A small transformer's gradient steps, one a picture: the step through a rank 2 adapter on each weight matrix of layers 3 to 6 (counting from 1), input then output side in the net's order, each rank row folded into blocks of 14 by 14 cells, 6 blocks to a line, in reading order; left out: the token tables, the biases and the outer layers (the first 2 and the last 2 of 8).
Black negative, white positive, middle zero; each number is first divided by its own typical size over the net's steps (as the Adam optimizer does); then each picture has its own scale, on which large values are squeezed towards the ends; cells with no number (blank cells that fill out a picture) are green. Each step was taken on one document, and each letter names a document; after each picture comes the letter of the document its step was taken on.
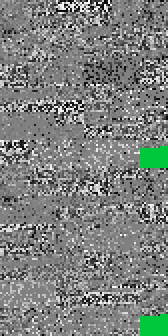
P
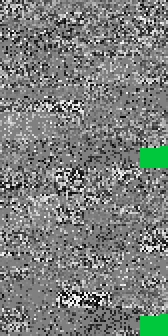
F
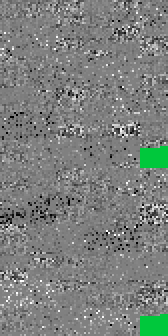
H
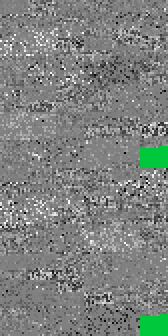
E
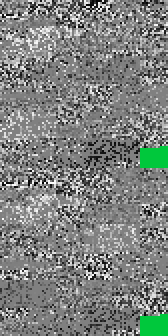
F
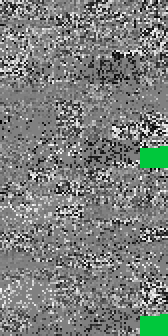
F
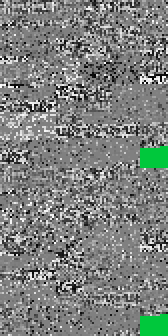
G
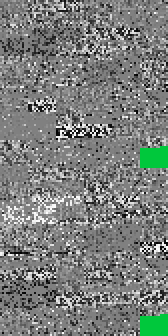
P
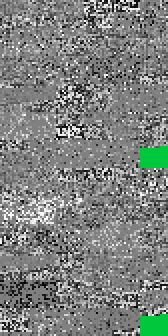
G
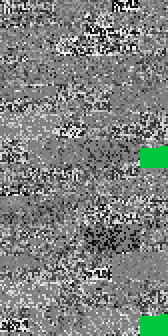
G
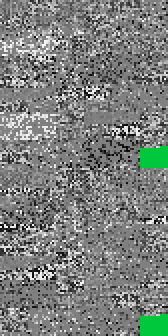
G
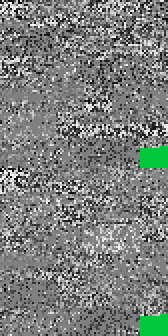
F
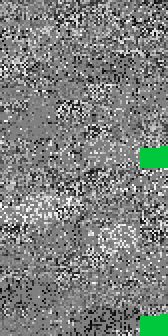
F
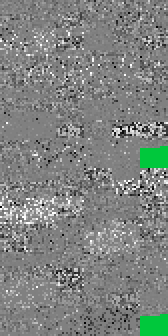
E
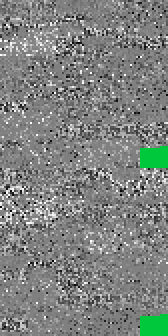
E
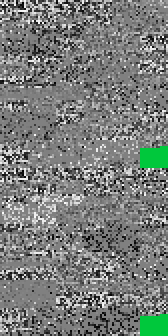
P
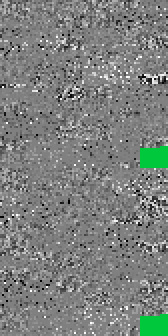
H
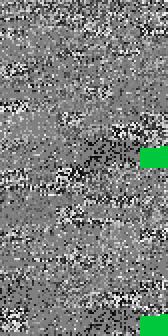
F
